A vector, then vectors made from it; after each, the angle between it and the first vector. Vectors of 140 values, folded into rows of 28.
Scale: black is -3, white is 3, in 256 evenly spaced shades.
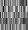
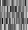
orthogonal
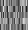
nearly opposite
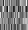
nearly opposite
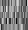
partly aligned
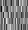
partly opposed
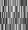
nearly parallel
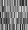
partly aligned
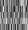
nearly opposite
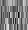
orthogonal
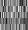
nearly parallel
